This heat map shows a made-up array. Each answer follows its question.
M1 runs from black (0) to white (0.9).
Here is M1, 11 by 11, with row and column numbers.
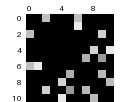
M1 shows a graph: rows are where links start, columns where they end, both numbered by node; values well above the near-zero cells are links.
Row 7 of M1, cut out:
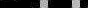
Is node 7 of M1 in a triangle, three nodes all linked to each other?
yes
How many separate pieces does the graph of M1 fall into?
3
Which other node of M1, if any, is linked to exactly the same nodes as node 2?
none
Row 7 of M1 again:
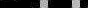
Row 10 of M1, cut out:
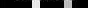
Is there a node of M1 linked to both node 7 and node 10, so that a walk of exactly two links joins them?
no
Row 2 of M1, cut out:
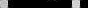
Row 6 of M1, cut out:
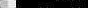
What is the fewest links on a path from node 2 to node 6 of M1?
2
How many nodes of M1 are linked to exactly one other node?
1
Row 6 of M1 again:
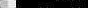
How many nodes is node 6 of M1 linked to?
2
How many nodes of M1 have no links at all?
1
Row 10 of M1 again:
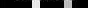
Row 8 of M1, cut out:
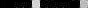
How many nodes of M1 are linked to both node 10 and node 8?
1
